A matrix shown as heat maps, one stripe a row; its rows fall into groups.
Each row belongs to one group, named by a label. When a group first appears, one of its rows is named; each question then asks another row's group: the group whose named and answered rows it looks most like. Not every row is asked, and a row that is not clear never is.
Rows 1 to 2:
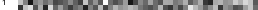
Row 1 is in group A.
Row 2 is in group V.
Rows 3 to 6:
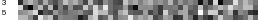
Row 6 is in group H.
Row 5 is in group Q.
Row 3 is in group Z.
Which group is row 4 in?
A
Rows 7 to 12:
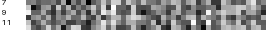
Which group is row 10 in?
V
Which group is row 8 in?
A
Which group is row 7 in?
Q
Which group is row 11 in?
Q
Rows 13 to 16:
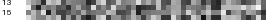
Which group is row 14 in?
A
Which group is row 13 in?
H
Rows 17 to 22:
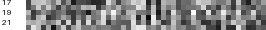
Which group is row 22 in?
V
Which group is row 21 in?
H
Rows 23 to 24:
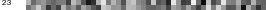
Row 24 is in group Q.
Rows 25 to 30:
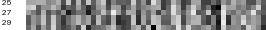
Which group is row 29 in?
Z
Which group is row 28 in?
Z
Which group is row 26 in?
H
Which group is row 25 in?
H
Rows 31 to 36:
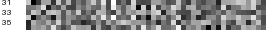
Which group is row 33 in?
H
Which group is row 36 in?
Z
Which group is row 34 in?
A
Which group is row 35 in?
V
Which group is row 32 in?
Q
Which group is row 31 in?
A
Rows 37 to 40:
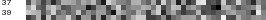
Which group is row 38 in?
H
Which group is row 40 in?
V
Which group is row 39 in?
H
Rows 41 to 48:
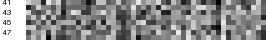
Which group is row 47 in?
Z
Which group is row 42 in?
V
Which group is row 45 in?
V
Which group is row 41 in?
H
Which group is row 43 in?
A
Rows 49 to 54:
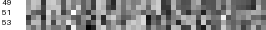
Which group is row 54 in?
Q
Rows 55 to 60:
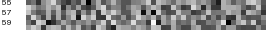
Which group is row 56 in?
H
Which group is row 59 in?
Q
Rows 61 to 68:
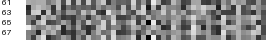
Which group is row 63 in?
V
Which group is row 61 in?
H
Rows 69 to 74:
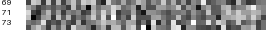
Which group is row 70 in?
A
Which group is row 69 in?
V
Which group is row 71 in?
A
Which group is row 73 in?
Q
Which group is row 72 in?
A
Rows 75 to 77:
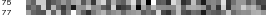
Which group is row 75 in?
Q
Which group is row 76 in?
Z
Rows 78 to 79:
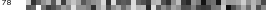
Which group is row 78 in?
A
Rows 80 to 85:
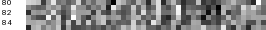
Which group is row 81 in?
A
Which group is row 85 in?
V
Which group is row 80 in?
H
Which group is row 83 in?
A
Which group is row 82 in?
Z
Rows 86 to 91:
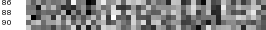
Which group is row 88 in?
Q
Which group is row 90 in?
H
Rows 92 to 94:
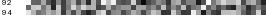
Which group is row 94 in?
H
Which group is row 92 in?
A
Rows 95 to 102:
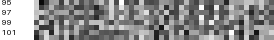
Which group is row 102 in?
V
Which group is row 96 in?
Q
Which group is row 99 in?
V
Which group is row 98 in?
Q
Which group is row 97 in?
H
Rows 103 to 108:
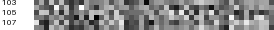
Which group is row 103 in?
Z
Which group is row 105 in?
V
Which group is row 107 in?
A
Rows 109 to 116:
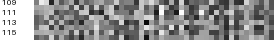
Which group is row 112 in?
V
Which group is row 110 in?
H
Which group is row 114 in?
V
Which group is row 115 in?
H
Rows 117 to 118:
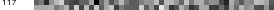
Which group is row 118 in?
H
